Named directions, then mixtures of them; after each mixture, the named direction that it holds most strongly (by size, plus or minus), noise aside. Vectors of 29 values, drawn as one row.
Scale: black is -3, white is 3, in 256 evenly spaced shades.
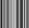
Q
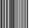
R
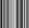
Q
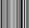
Q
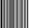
R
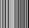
R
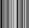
Q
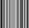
Q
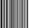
R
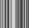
R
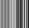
Q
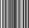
Q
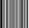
R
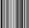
Q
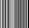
R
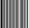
R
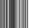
R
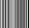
R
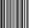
Q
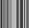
Q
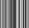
Q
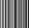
R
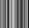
R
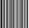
R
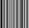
Q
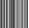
R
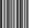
Q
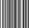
Q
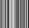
R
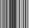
Q
